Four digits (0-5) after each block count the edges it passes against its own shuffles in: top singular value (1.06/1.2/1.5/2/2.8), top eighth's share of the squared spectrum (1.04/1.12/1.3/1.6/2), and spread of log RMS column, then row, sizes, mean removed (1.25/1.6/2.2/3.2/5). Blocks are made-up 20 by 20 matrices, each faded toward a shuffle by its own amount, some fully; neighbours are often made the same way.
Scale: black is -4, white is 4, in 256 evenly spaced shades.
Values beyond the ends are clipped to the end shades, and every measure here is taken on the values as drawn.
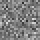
2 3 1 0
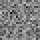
1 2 0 1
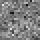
0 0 0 0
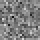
0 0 0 0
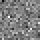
2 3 0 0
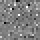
0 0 0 0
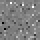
0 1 0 0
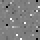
1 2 0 0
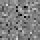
2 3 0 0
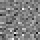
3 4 0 2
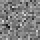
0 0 0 0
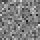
0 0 0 0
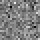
0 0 0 0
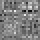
3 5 2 2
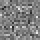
2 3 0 1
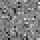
0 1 0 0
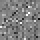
2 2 0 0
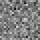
2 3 1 0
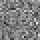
2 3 0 0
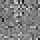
3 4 1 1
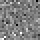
1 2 0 0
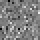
1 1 0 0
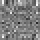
3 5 1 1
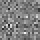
3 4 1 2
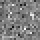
1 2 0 1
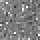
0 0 1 0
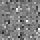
2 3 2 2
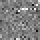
1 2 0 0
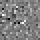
0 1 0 0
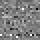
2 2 0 1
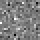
0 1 0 0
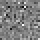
1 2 0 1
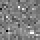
1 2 0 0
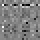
3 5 1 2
